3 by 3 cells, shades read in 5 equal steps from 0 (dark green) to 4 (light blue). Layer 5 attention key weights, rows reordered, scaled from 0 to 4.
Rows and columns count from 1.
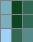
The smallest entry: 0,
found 2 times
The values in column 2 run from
0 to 1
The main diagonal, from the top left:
3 0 2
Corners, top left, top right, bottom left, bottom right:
3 1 4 2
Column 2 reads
0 0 1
